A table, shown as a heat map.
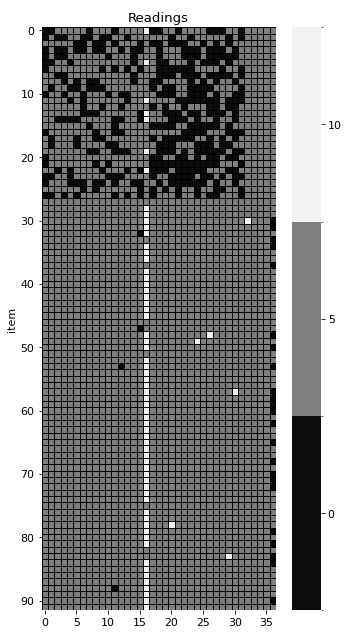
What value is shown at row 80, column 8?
5
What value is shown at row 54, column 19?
5
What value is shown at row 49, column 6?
5
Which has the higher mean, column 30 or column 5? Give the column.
5
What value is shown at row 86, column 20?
5
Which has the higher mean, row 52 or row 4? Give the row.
52
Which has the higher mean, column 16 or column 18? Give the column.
16
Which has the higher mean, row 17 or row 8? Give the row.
8
